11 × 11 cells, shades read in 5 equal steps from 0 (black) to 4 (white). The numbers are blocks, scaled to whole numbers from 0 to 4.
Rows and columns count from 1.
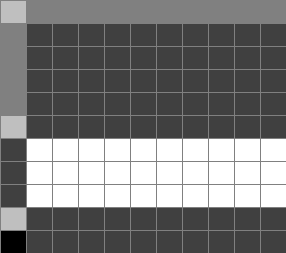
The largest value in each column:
3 4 4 4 4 4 4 4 4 4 4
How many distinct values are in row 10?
2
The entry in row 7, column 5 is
4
